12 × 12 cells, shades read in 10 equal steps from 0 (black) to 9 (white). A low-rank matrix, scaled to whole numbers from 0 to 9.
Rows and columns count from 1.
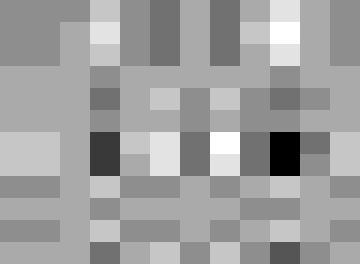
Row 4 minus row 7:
-1 -1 0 3 -1 -2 2 -3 2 5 2 -1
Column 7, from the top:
6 6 6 6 5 5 4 4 6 6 6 5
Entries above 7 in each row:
1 2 1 0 0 0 2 2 0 0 0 0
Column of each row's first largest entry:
10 10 10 1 6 1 8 6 4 1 4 6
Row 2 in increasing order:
4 4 5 5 5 5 6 6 6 7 8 9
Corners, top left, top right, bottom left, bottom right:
5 5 6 6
